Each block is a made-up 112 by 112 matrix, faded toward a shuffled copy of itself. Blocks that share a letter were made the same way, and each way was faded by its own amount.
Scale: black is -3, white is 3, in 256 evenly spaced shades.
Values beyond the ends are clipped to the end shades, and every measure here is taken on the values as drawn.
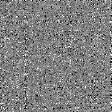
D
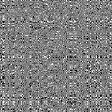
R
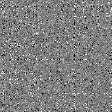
D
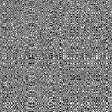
R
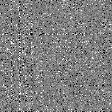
D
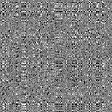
R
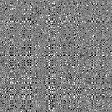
R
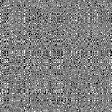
R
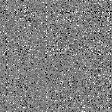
D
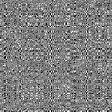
R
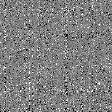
D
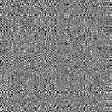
R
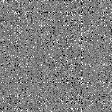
D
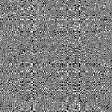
R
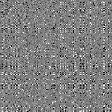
R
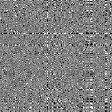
R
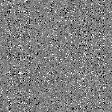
D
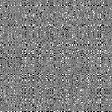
R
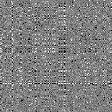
R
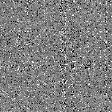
D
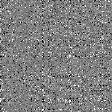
D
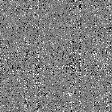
D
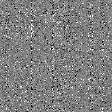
D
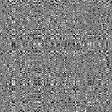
R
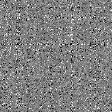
D
